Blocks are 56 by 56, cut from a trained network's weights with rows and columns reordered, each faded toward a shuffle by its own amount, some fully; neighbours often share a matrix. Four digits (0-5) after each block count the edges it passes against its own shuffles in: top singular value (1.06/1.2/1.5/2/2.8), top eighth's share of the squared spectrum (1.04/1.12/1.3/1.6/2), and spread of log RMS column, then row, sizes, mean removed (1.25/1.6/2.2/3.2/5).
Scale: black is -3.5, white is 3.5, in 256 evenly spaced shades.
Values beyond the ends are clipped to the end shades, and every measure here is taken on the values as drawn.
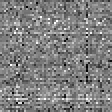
3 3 2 1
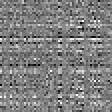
4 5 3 2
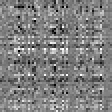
4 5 4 2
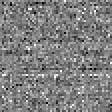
3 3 2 1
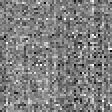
3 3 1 2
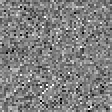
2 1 0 0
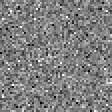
0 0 0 0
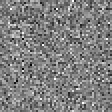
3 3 1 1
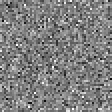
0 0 0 0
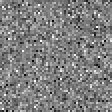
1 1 0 0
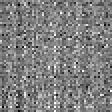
3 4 2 3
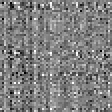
4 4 2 3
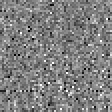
1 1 0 1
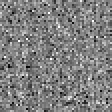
2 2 0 1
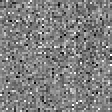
2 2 0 1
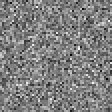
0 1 0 0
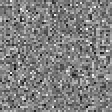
3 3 1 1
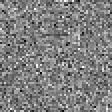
1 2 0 0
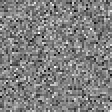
0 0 0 0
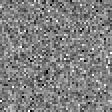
1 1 0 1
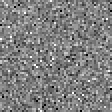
0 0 0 0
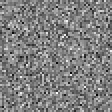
1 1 0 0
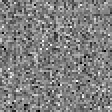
1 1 0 0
